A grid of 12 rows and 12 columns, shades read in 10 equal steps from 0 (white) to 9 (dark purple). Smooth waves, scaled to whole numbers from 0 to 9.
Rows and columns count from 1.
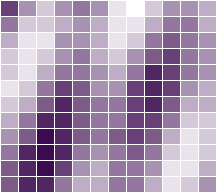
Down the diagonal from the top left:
7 2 1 4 5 4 5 7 6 2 1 4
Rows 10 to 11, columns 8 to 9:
6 5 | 5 4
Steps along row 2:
down same up up down down same up up same down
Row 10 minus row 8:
2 3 1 0 -1 -1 0 -1 -2 -3 -1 0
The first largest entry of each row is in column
1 1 10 10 9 9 4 3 3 3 3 2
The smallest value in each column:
1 1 1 3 3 3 1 0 2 1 1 2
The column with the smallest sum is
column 12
